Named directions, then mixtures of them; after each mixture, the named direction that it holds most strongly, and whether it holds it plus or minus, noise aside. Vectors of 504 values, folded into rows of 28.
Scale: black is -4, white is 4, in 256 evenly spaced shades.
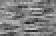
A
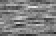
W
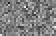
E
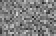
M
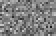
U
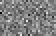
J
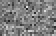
E, minus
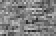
A, plus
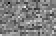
E, plus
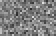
M, minus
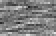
W, minus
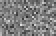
M, minus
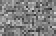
E, plus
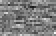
W, minus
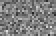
U, minus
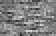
A, minus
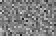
J, minus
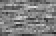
W, plus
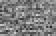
U, plus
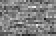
W, plus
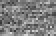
U, minus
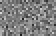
J, minus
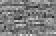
W, minus
